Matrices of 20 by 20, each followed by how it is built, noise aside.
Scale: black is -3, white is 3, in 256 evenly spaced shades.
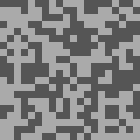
noise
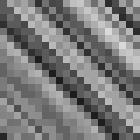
Toeplitz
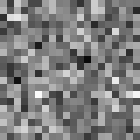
noise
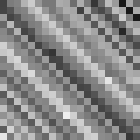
Toeplitz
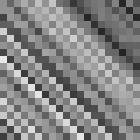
Toeplitz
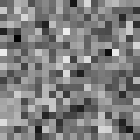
noise
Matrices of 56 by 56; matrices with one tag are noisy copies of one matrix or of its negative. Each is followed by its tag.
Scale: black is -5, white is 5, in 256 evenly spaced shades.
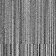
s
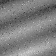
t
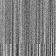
s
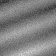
t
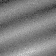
t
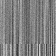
s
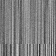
s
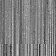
s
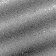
t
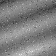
t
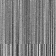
s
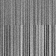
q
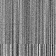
s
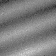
t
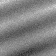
t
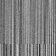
s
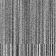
s
